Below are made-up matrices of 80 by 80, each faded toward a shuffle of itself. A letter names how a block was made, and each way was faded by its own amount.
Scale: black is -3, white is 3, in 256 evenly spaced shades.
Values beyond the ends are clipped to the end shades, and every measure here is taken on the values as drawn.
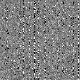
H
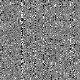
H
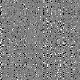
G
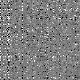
G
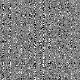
H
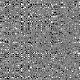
G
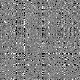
G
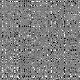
G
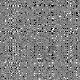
G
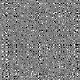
G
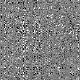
H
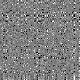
G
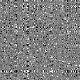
G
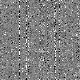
H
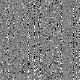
H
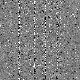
H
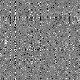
G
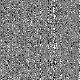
H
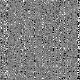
H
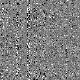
H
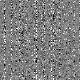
H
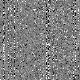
H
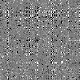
G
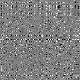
G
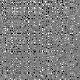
G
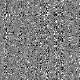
H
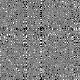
G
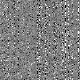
H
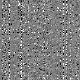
H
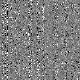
H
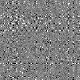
G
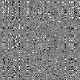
G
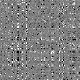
G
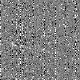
H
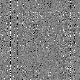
H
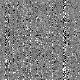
H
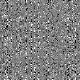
H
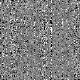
H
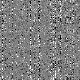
H
